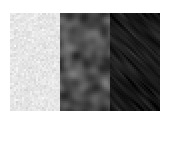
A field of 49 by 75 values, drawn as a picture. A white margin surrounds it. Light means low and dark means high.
The table splits into one row of 3 panels. Panel 1,1: very low, fine-grained, faint in contrast. Panel 1,2: high, blotchy. Panel 1,3: very high, slanting down to the right, faint in contrast.
